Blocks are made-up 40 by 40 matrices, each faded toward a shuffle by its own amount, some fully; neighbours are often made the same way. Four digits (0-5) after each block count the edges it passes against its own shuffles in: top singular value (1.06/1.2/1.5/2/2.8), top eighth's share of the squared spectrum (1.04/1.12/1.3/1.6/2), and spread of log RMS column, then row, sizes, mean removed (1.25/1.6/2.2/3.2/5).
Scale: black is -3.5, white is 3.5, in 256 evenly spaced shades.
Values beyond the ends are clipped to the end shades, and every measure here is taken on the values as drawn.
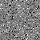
0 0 0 0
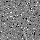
1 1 0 0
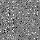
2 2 1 0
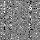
2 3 2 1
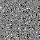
1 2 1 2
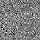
3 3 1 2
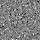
2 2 0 0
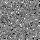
2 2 0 0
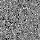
0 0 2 0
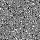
0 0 0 0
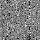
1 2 2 0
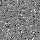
0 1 0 0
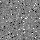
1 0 0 0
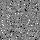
0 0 0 0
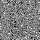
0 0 0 0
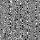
1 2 3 0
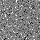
0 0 0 0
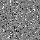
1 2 1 0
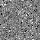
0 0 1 0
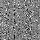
1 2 2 0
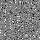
0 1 1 0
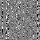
2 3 3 0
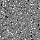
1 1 1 0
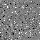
2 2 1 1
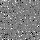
2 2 0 0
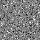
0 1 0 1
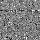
1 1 0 1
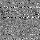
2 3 0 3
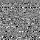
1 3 0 3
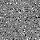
1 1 0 1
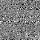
2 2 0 2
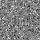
1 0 0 0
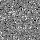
0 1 0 0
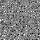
1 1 0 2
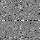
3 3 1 2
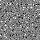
1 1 0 2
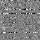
2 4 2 3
